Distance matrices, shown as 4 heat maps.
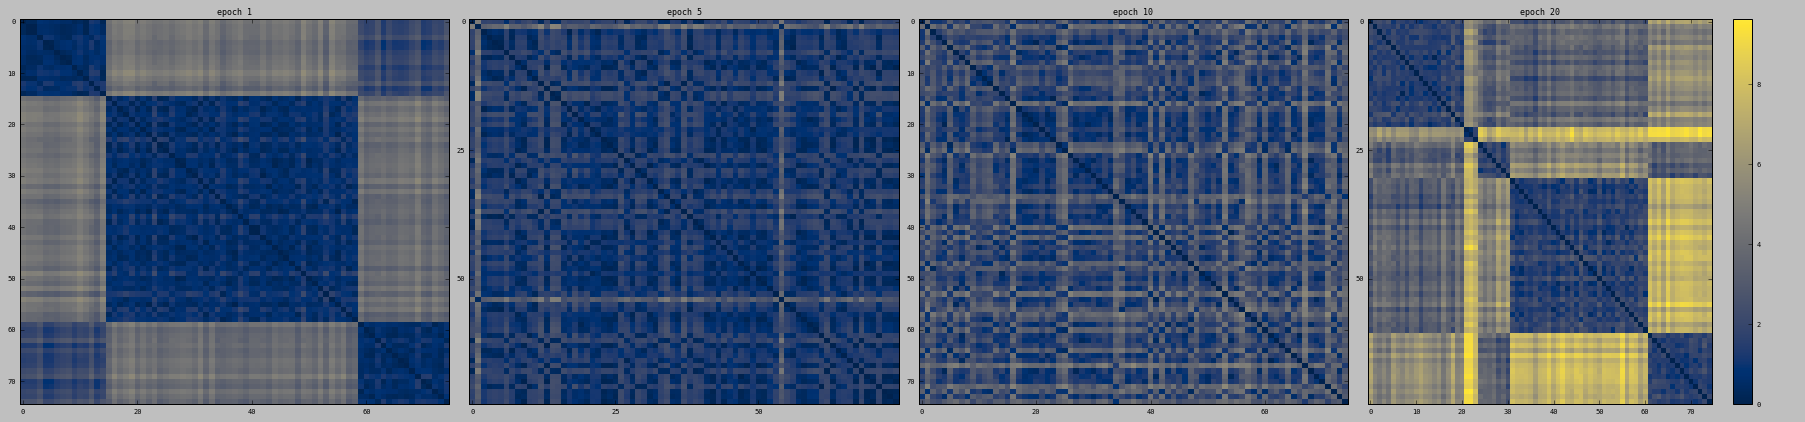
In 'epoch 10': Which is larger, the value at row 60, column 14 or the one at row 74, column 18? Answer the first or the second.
the second
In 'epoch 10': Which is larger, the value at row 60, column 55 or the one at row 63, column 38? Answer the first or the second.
the first
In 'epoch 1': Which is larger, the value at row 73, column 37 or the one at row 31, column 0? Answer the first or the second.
the second
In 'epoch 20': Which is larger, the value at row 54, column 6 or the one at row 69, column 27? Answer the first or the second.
the second
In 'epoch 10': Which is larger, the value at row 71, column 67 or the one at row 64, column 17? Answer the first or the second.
the second
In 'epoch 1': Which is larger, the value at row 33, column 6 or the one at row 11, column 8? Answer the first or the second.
the first
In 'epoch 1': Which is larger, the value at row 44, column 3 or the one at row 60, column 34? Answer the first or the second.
the first
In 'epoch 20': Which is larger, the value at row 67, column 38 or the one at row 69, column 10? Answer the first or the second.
the first
